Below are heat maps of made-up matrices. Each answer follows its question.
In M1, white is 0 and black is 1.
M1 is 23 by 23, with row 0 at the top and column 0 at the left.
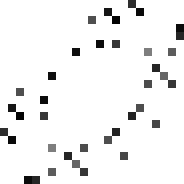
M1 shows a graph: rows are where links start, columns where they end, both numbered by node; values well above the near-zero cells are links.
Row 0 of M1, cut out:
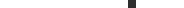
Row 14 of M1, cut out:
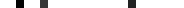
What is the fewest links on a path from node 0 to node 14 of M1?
2
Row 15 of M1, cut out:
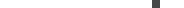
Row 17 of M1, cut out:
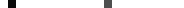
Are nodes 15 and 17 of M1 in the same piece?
no
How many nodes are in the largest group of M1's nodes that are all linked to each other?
3
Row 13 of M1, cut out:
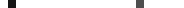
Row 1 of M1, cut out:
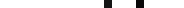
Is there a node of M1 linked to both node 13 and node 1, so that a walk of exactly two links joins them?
yes
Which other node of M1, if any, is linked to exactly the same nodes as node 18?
node 21
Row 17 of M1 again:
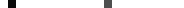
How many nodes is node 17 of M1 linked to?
2
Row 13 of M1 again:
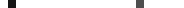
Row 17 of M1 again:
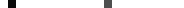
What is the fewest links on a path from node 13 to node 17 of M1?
1
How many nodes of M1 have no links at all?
1
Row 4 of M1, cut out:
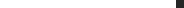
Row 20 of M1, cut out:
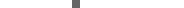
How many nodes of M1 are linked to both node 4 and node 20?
0
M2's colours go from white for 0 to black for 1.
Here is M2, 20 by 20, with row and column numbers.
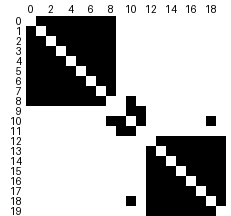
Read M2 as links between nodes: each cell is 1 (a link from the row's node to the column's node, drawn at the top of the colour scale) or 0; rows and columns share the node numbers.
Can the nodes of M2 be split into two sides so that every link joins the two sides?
no
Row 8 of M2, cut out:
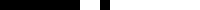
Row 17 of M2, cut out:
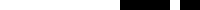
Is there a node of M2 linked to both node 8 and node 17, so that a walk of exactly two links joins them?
no
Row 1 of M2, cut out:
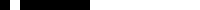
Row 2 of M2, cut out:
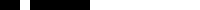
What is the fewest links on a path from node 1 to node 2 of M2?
1
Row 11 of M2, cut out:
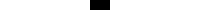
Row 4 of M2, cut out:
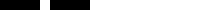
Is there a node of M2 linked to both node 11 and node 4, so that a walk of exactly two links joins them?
no
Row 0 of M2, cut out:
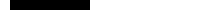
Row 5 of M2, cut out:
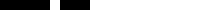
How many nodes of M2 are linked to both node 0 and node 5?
7
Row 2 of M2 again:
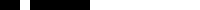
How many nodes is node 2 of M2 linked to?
8
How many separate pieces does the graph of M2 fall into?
1
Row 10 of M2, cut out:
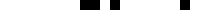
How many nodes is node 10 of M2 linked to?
4
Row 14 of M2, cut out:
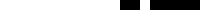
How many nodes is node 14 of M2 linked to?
7
